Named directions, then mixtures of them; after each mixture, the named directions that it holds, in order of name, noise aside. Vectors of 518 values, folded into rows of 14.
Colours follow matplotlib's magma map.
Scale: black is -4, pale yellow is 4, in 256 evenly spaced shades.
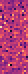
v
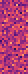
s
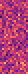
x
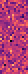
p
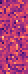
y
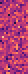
s, y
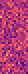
x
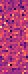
v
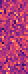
x, y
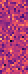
p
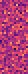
s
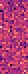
v, x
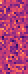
y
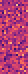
s, x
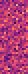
s, y
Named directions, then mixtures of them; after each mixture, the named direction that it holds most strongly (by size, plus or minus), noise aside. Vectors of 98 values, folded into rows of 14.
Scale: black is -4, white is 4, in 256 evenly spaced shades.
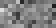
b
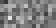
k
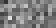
k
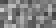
k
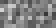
k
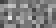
k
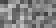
k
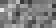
b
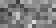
b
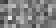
k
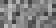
k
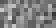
k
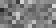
b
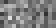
k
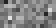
k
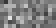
k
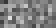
k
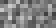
k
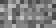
k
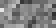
b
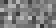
k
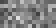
k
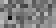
k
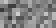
k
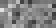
b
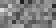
b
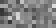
b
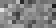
b
